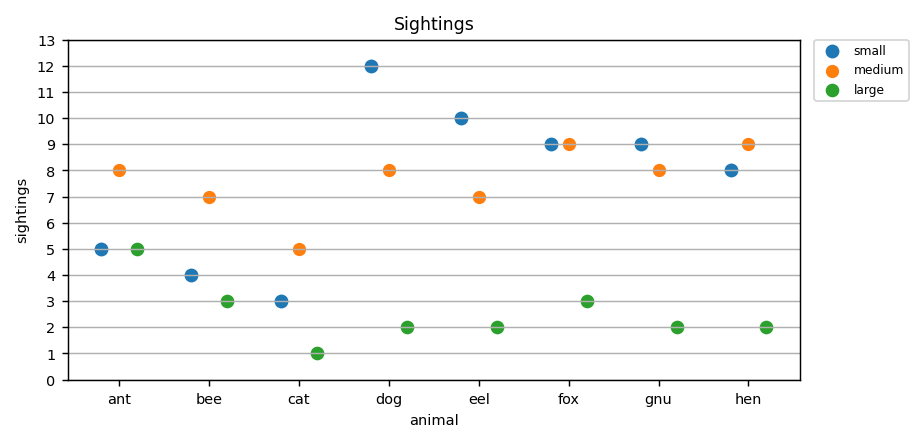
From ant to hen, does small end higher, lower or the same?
higher
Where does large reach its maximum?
ant
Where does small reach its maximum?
dog
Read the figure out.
Title: Sightings
x-axis: animal, ticks ant bee cat dog eel fox gnu hen
y-axis: sightings, ticks 0 1 2 3 4 5 6 7 8 9 10 11 12 13
Legend: small, medium, large
Values:
small: 5 4 3 12 10 9 9 8
medium: 8 7 5 8 7 9 8 9
large: 5 3 1 2 2 3 2 2
